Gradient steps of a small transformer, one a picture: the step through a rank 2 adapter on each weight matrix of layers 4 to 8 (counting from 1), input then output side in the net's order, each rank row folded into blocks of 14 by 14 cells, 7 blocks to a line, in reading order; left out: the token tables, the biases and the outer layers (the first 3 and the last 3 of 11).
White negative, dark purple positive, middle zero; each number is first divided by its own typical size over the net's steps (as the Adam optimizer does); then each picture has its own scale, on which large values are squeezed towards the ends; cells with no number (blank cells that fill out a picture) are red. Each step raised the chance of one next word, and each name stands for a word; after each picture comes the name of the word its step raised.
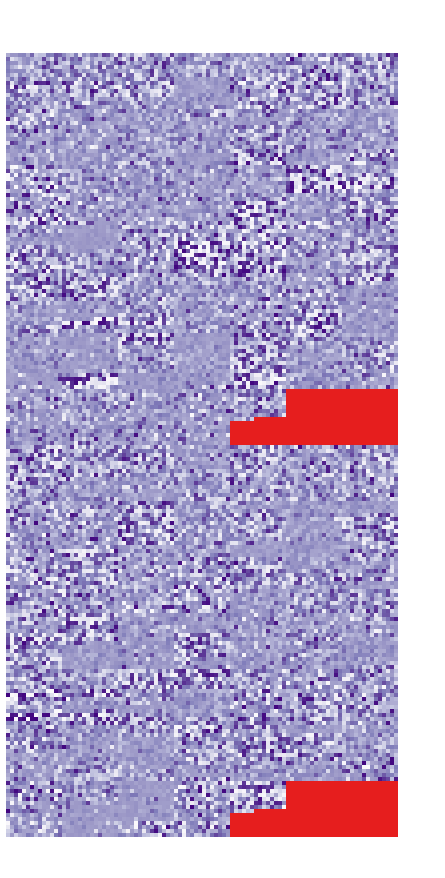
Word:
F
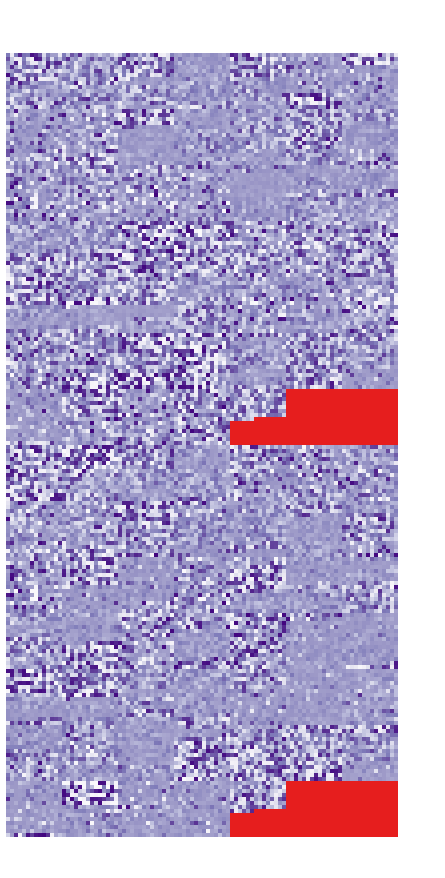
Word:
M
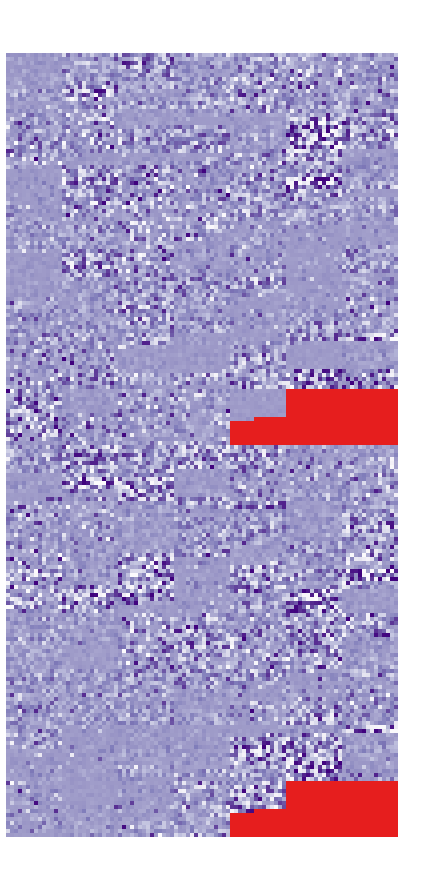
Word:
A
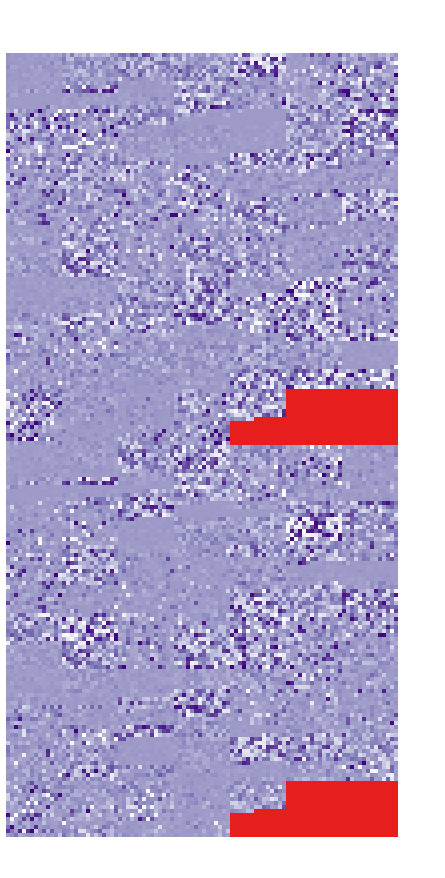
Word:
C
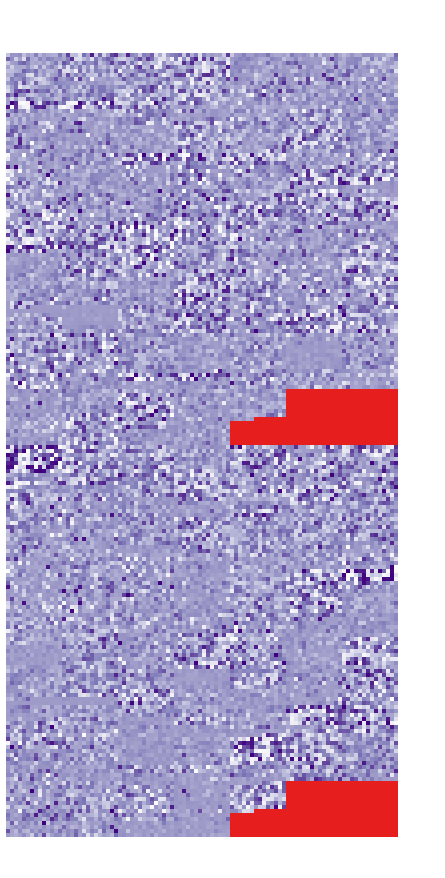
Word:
C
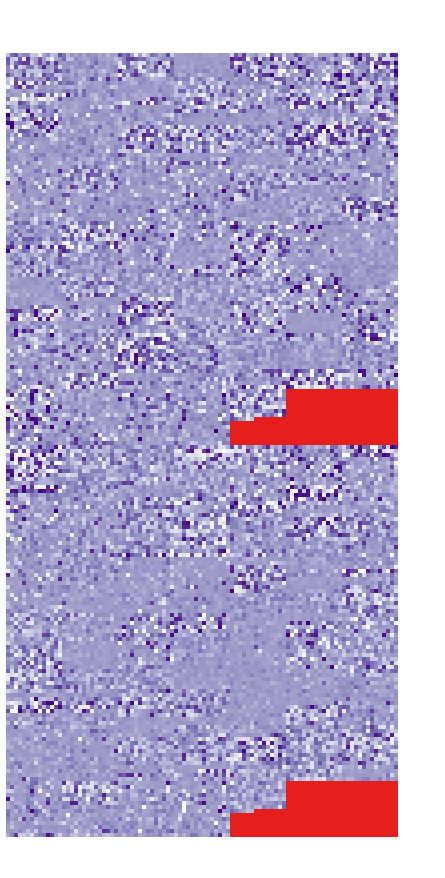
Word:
C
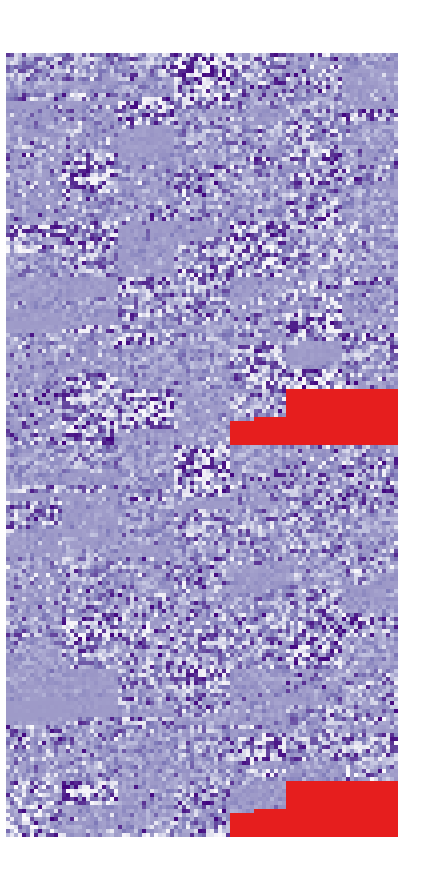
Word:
F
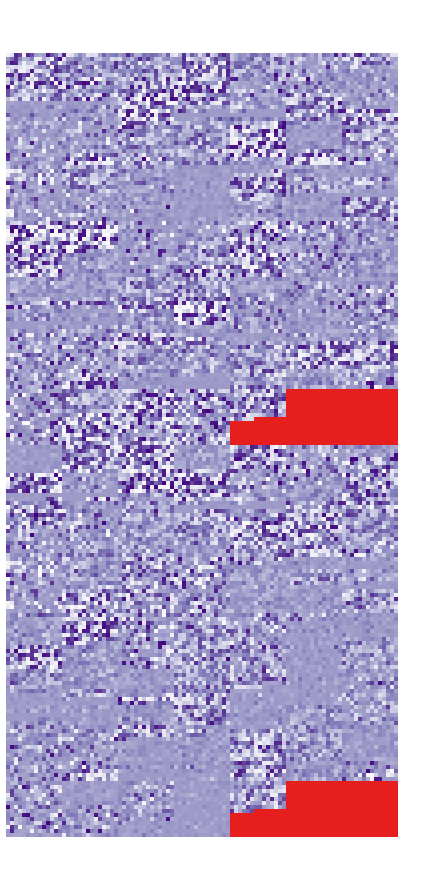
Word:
M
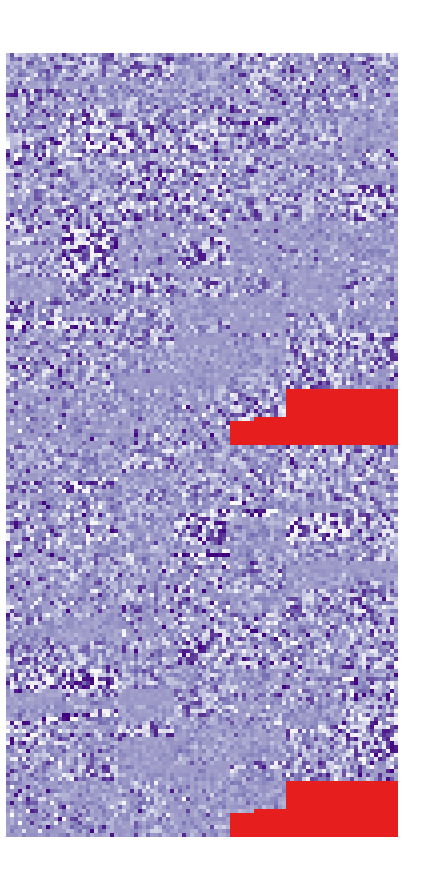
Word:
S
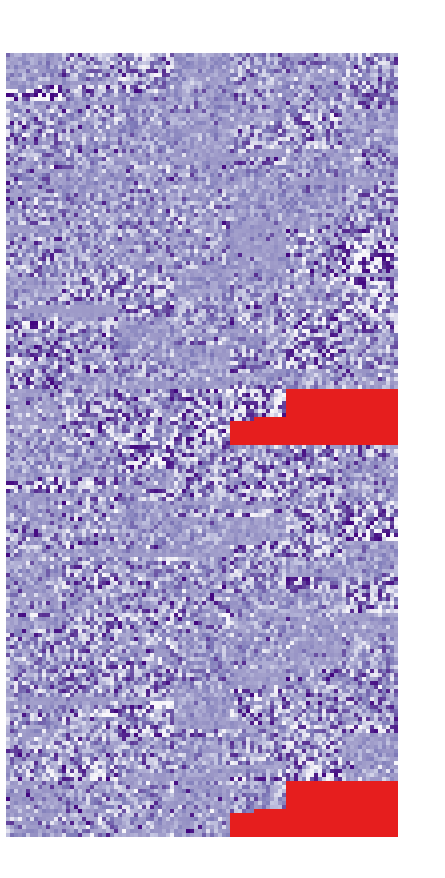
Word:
M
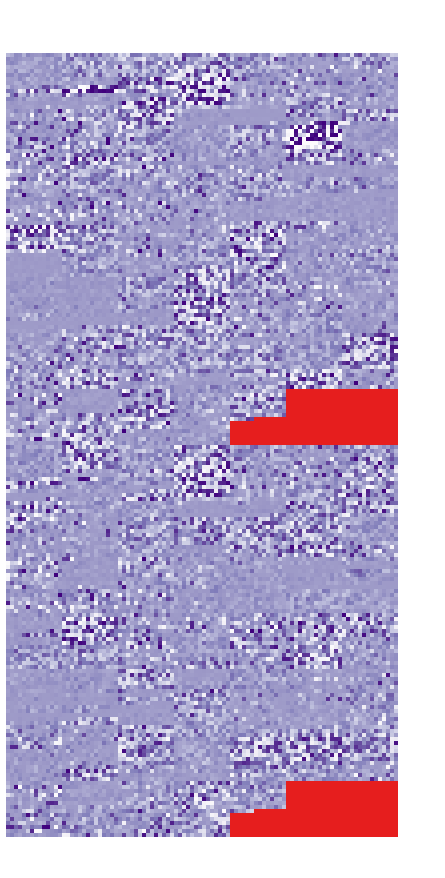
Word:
A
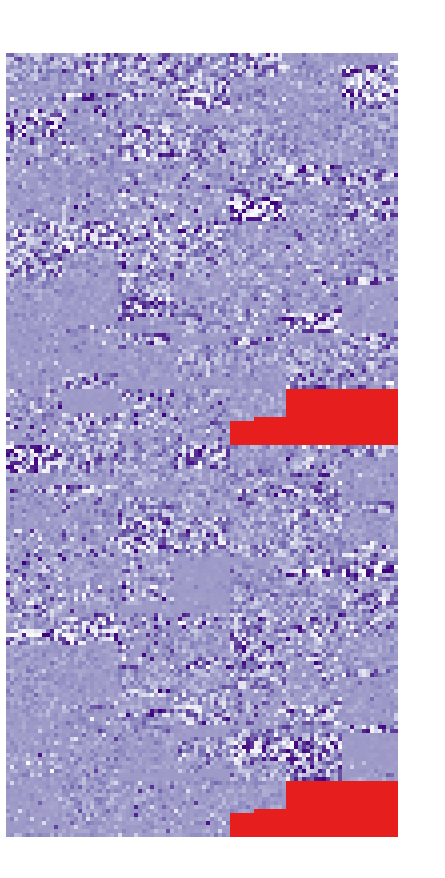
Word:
C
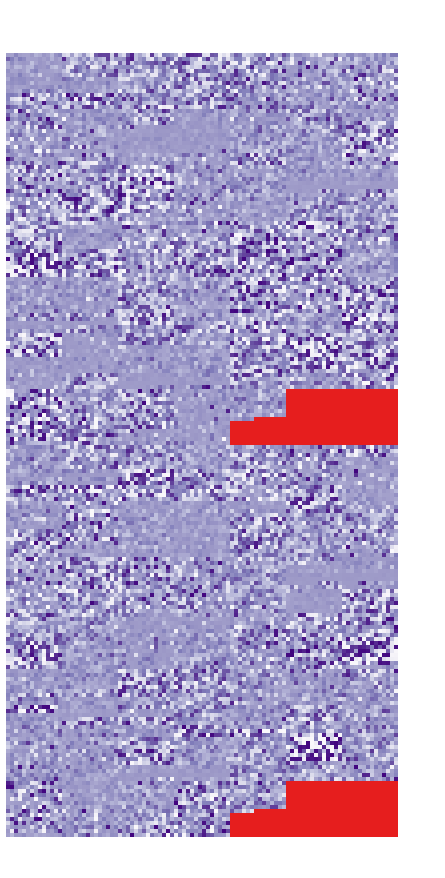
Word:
F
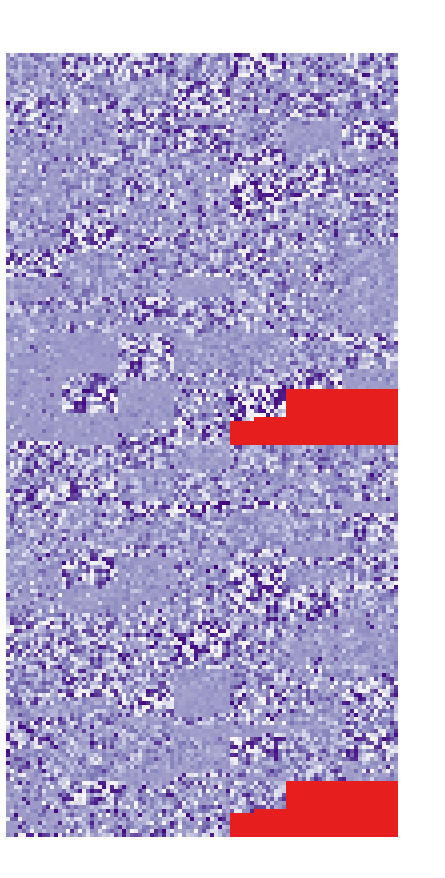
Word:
M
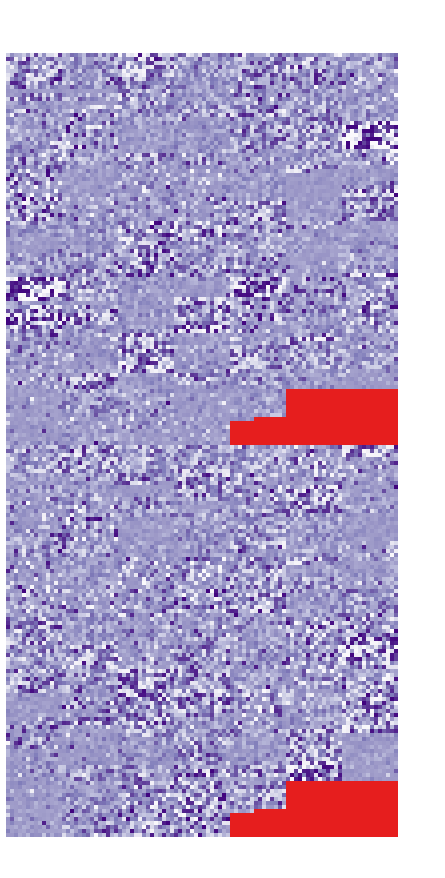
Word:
F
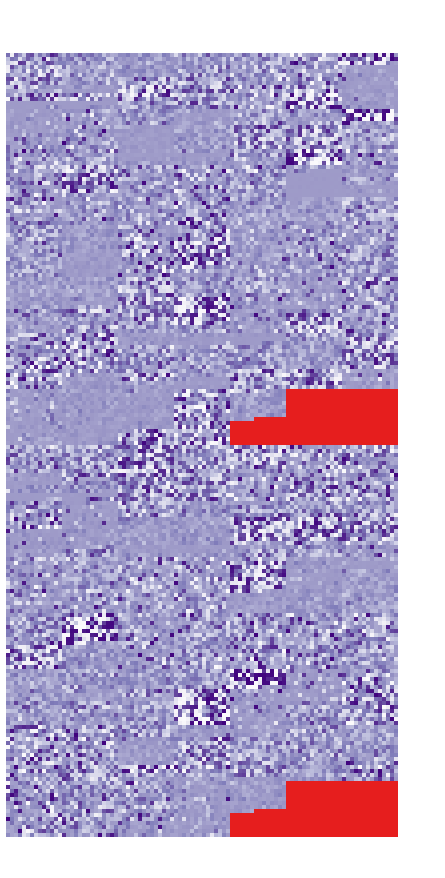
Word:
M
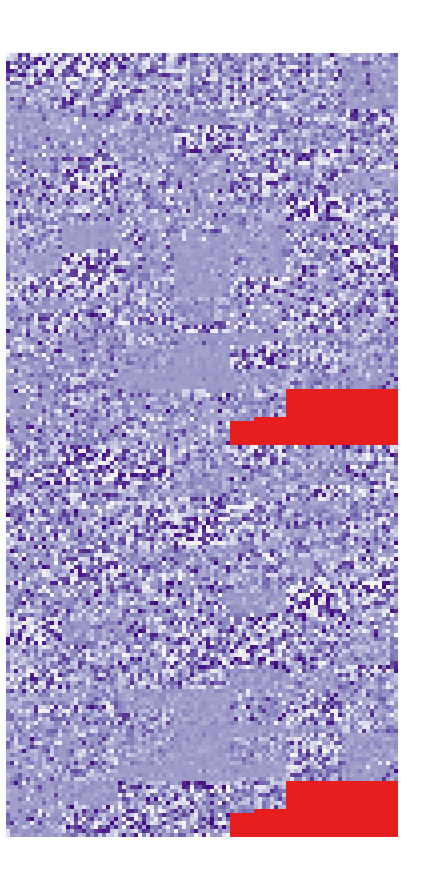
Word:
F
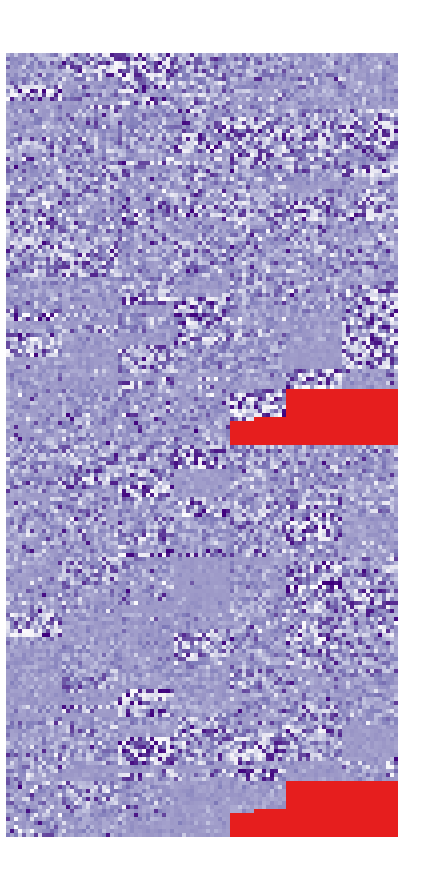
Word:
C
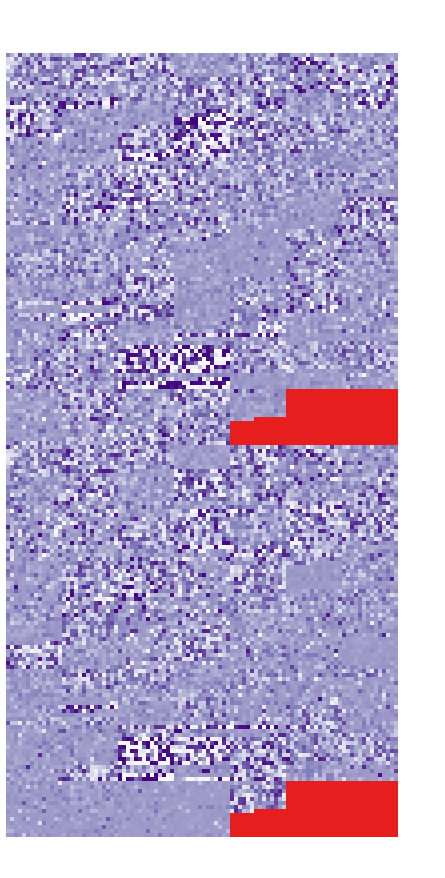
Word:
M
